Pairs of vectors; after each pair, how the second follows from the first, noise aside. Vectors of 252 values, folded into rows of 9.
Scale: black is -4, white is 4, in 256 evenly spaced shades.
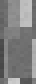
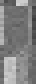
reversed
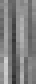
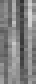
reversed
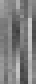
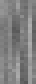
shrunk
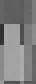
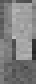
reversed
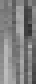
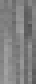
shrunk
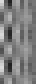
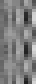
reversed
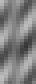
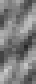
copied
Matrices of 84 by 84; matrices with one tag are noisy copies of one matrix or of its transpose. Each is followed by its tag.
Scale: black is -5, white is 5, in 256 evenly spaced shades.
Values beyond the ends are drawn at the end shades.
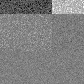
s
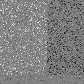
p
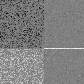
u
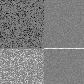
u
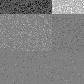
s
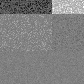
s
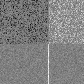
u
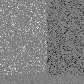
p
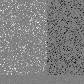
p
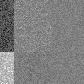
s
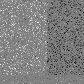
p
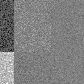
s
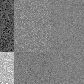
s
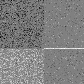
u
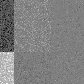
s
